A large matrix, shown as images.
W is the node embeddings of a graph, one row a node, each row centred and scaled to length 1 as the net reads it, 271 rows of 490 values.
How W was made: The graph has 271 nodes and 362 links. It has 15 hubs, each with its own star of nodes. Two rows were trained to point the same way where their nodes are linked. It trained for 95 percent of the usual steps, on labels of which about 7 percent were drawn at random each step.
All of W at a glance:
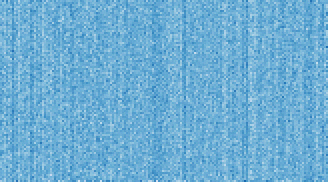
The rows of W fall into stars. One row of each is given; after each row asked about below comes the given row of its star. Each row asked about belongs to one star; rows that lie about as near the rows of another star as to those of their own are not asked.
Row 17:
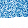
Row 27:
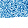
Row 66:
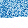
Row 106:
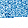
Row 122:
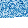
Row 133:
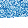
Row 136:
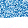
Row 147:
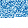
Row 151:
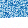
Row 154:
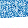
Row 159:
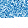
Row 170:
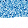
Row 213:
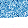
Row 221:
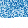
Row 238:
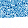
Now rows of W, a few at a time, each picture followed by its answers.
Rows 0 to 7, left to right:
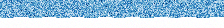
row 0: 154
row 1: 159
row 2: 159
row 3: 122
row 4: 238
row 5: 133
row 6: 27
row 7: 151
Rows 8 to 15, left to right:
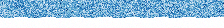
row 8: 213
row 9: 66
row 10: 136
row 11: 133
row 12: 221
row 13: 238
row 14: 154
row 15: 147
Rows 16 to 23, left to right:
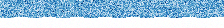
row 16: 66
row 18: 136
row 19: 147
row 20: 106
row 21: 159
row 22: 106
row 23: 221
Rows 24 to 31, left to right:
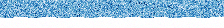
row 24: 66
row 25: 136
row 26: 147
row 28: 238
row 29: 122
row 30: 154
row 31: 147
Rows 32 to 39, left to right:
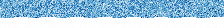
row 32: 27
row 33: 136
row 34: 136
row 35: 66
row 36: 17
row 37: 221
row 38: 238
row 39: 17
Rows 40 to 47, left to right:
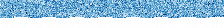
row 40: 27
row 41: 17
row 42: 221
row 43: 122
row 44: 221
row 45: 147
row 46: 133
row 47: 151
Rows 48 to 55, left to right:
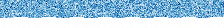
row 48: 159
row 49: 154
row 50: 66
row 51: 221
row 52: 66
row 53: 159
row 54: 238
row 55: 17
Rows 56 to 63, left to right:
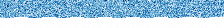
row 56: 136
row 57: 221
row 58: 27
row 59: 133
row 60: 17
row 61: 66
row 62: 133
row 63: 170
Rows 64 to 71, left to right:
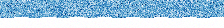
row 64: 122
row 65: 154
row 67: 136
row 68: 106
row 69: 213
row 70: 122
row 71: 106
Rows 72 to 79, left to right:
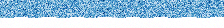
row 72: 147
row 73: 133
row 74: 238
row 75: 151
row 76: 136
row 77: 17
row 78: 133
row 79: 221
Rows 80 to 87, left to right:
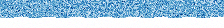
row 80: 136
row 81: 154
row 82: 221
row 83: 122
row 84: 66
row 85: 147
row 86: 213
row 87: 17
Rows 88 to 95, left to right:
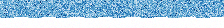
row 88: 159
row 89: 170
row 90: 151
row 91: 122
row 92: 170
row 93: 106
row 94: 151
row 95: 159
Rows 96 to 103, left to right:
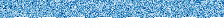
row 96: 159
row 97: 136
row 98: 66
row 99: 154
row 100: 133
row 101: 159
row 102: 170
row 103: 17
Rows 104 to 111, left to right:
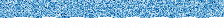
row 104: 17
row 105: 27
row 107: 27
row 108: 147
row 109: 151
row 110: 151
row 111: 238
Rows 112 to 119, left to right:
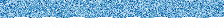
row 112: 159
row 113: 122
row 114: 66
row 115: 17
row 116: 147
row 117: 154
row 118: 159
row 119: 27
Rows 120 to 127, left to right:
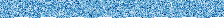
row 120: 133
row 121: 27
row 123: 170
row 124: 221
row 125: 147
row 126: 159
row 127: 147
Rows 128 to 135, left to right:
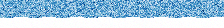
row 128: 170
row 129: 17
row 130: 66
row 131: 238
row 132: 154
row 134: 27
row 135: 136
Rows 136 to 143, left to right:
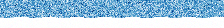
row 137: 159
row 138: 17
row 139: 133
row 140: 238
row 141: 154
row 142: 151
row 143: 136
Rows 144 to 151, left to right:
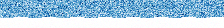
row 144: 238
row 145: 151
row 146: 147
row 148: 159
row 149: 27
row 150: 27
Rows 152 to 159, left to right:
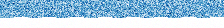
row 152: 151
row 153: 151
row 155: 213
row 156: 17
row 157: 136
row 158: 66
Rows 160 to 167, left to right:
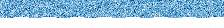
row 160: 170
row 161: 154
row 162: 147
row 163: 106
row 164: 151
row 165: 151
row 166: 17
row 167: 17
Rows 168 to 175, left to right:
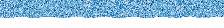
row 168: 136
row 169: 154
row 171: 151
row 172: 159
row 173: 17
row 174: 170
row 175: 238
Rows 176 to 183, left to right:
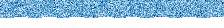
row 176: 106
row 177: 213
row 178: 154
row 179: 238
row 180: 17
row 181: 221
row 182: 17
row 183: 147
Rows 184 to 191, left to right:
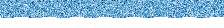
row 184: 106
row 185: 122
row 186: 170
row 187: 66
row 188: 147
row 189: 170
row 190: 221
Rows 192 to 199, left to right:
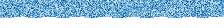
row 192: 151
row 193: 27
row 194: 170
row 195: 170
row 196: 133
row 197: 221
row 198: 147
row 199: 154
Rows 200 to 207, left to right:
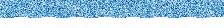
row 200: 106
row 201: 17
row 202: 66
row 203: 221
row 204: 238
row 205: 159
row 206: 133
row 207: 159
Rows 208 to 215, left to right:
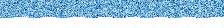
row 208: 106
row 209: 27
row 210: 66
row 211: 221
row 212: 147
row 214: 159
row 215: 122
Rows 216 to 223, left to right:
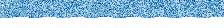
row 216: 133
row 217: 154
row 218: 238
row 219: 106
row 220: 106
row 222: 17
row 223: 238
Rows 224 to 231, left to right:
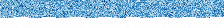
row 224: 122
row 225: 106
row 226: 159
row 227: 147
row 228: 136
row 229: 159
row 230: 159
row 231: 17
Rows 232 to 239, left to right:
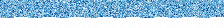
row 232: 27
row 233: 238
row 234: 66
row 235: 27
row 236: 106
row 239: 136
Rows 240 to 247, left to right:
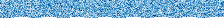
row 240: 133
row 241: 221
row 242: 27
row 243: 122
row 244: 213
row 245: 221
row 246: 27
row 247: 136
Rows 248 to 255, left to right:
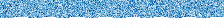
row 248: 66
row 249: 122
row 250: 151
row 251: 221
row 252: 213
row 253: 151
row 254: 27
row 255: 106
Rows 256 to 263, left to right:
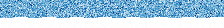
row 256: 66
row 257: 133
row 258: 238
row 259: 151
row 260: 159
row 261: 151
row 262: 151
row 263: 122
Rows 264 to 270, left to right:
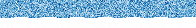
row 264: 147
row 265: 154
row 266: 221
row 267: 221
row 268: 17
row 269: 170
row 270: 106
